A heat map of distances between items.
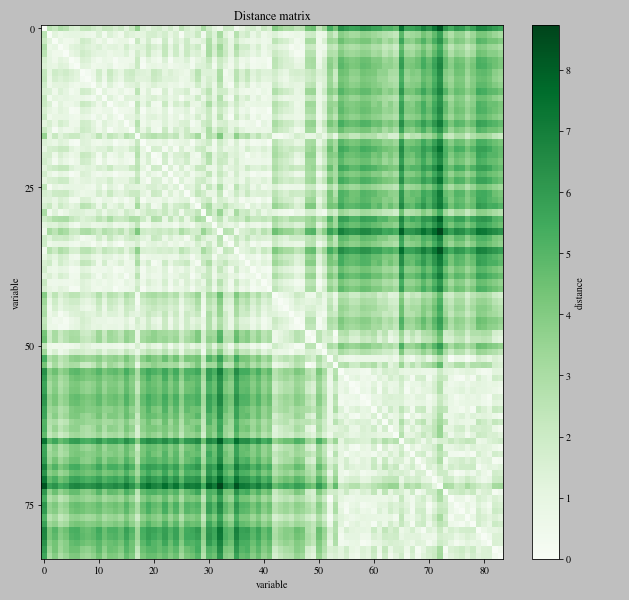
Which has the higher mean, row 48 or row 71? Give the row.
71
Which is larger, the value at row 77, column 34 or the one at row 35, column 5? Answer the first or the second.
the first
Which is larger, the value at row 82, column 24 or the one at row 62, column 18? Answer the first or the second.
the first
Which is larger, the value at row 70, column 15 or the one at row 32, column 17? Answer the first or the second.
the first
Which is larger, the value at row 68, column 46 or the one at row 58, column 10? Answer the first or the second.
the second
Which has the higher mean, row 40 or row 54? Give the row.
54
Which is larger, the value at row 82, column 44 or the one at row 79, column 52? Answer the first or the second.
the first
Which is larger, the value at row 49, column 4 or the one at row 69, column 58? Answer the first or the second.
the first
